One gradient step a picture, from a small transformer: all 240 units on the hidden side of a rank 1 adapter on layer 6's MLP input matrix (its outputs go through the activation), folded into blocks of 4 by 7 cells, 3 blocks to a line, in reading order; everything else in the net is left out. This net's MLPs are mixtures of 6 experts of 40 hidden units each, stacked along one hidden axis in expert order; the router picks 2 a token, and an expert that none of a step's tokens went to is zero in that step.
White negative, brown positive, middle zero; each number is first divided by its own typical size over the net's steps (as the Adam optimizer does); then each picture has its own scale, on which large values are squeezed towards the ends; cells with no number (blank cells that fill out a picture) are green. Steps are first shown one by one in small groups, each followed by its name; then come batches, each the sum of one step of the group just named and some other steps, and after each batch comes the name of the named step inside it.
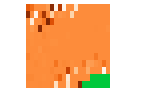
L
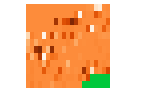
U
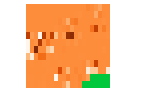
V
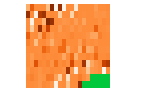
L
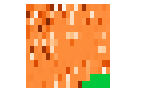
L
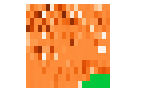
U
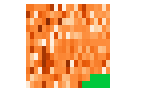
L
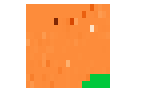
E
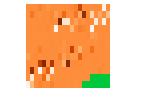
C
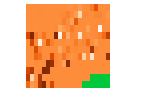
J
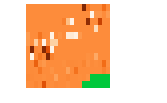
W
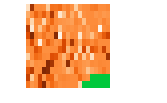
J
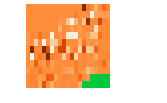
W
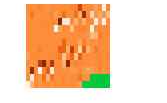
C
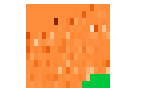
E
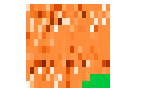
C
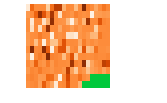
W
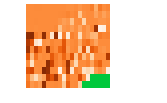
J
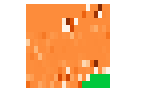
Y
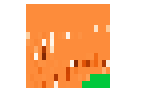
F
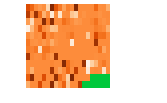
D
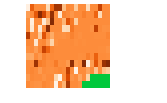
Y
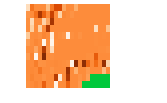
F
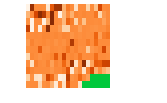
Y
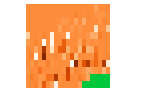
F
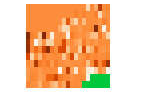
Y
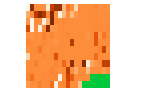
D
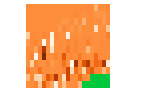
F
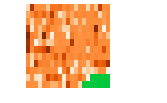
Y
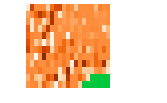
F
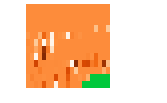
F
